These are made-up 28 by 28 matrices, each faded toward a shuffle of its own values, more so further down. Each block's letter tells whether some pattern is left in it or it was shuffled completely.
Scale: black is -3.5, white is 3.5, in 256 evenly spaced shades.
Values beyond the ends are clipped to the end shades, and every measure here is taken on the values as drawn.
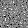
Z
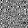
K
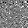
K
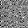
K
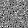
K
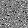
Z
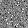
Z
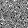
Z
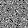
Z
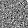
Z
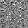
K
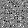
Z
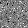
Z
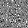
K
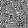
K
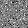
Z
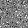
Z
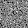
Z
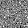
Z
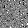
Z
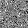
Z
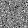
Z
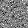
Z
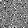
K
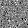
Z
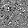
K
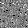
Z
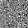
K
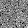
Z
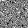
Z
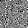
K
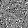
Z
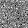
Z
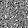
K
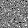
Z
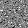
Z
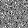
Z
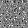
K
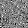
K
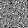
K
